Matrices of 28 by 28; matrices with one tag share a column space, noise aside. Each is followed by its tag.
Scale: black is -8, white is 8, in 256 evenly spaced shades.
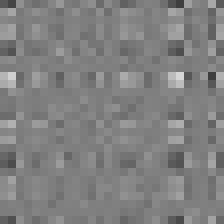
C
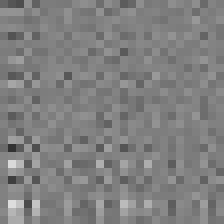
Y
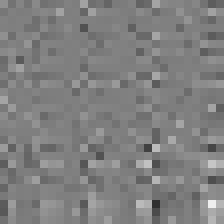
Y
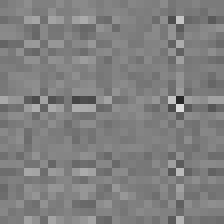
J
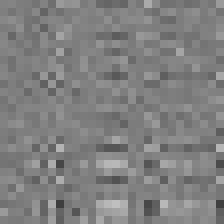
Y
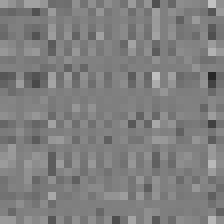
C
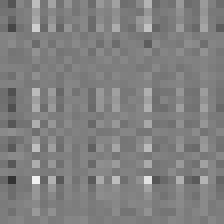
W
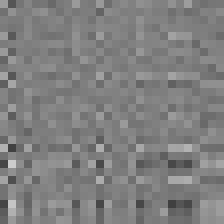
Y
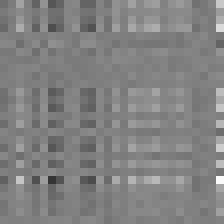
W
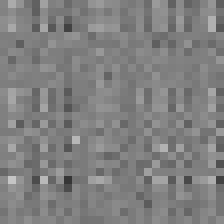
W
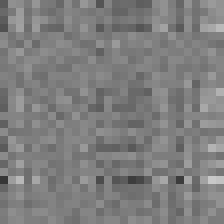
W
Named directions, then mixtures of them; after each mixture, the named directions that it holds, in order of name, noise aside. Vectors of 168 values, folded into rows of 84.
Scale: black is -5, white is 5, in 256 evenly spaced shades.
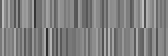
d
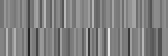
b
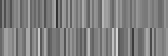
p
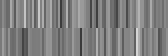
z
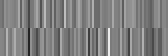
b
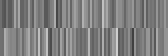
d, p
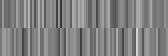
p, z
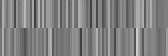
d, z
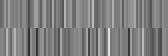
b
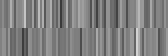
z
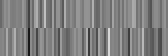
b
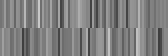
b, z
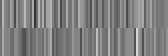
d, z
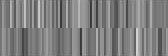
z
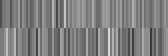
b, p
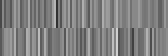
p
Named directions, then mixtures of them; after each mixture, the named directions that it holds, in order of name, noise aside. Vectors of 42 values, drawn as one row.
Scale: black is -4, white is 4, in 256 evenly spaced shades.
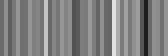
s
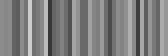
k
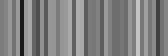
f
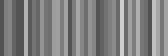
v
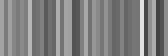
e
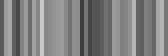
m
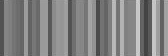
s, v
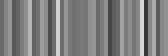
e, k, v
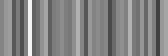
f, k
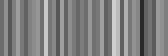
e, s, v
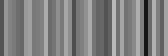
e, s, v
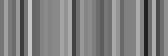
e, f, s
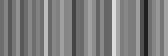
s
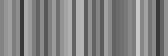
f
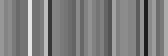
e, k, s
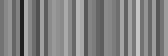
f, v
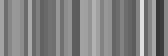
e, m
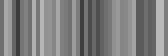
m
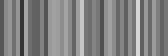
f, k, v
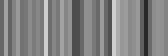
s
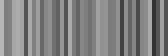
v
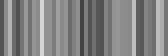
m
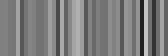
e, f, v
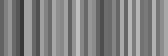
f, k, v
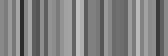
f
